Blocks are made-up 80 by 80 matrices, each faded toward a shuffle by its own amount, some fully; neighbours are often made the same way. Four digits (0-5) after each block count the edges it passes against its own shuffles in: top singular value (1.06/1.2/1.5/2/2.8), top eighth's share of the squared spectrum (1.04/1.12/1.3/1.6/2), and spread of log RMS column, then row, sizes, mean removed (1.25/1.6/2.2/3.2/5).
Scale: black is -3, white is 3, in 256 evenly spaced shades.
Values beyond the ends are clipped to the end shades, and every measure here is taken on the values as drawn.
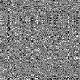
4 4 2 2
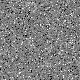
0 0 0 0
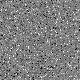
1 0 0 0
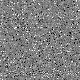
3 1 0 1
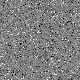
1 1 0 0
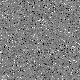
1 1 0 0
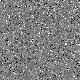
1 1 0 0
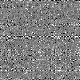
4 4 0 3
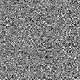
4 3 2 2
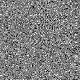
3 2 1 1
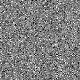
3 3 1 1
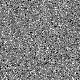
1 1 0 0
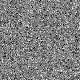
3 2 0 0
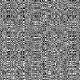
5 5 3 3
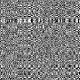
5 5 3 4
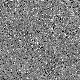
1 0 0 0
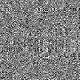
4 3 2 2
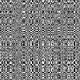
5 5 4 4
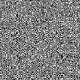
4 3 2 2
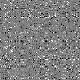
4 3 2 2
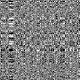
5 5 3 3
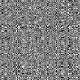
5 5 3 3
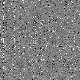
3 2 1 0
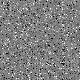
3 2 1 0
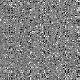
4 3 3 1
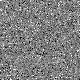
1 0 0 0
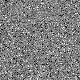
0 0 0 1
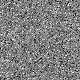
0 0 0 0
